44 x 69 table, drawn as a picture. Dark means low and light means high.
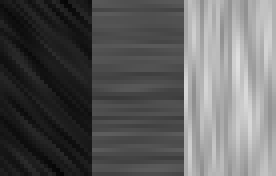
It is made of 1 by 3 panels. Panel 1,1: very low, slanting down to the right, faint in contrast. Panel 1,2: low, streaked across, faint in contrast. Panel 1,3: high, streaked downward.
